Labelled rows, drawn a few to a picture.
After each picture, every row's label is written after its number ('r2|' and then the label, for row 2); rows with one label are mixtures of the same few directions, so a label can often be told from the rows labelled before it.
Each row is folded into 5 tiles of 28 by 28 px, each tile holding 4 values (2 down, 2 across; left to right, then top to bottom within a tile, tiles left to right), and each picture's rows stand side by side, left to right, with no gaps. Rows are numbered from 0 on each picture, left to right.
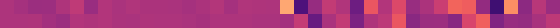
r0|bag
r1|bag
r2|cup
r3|bag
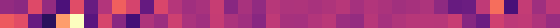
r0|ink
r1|cup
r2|ink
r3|bag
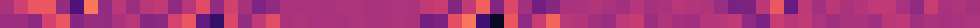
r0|bag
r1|ink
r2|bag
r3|ink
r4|ink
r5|bag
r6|bag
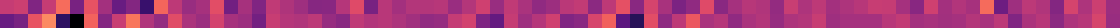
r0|ink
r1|cup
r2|bag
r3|ink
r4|ink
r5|cup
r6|bag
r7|cup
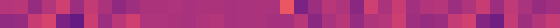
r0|ink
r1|ink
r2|cup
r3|ink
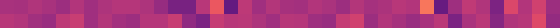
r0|ink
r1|bag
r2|ink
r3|cup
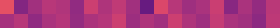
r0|cup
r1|cup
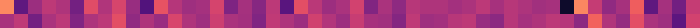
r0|cup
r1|cup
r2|cup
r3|ink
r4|cup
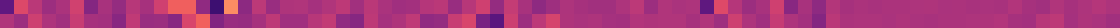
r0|cup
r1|bag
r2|ink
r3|ink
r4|bag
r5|cup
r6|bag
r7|ink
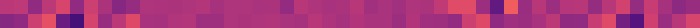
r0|ink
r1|ink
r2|cup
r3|bag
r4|ink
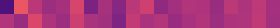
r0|cup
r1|cup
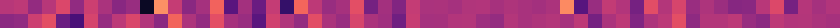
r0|ink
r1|cup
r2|cup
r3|ink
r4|cup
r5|bag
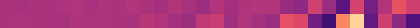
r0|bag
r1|ink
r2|ink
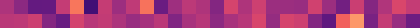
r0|bag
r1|cup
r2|ink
